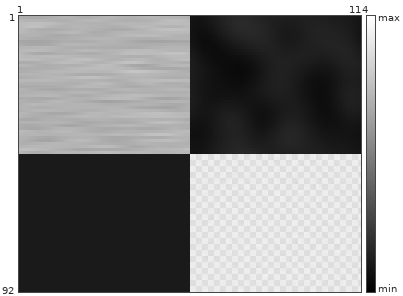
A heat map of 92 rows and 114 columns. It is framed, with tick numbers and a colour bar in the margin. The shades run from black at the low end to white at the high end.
It is made of 2 by 2 panels. Panel 1,1: high, streaked across, faint in contrast. Panel 1,2: very low, smooth, faint in contrast. Panel 2,1: very low, flat. Panel 2,2: very high, checkered, faint in contrast.
